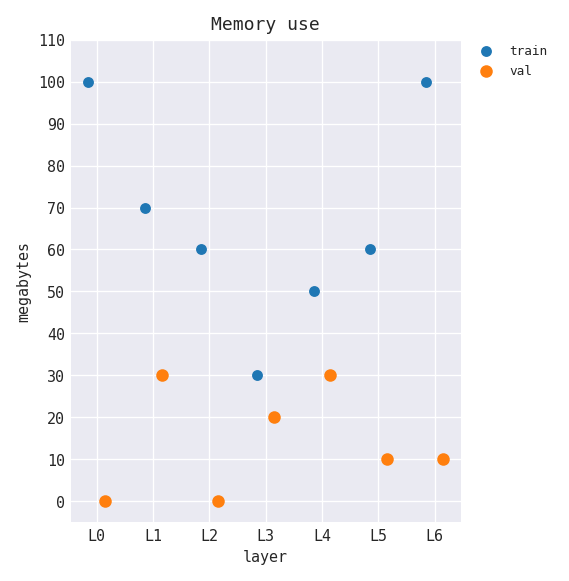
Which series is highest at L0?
train
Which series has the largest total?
train
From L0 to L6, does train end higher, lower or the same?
the same
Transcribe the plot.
Title: Memory use
x-axis: layer, ticks L0 L1 L2 L3 L4 L5 L6
y-axis: megabytes, ticks 0 10 20 30 40 50 60 70 80 90 100 110
Legend: train, val
Values:
train: 100 70 60 30 50 60 100
val: 0 30 0 20 30 10 10
